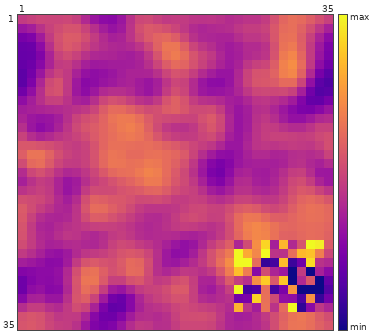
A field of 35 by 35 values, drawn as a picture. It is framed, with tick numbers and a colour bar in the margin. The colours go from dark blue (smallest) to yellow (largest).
The field is mottled with small blotches. An odd patch, rougher than its surroundings, sits in the bottom right. No overall slope runs across the table. A few values lie far out on both sides of the bulk. Neither half mirrors the other. The bottom right is the roughest part.
